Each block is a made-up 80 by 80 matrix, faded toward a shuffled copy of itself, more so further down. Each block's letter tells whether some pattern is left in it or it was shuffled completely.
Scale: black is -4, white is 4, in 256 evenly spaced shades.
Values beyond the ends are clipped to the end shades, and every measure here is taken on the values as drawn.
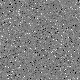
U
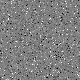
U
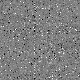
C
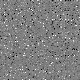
C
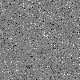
U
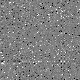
C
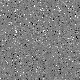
C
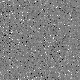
C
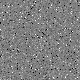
U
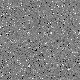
C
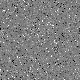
U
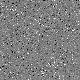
U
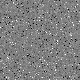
C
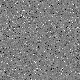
C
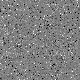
C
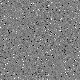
C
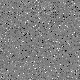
C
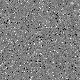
C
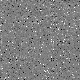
C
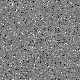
U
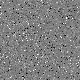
C
